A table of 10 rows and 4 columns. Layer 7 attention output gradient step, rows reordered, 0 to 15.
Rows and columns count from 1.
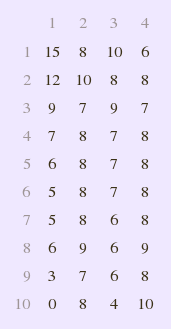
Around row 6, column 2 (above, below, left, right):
8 8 5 7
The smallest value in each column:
0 7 4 6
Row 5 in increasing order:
6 7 8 8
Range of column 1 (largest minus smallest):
15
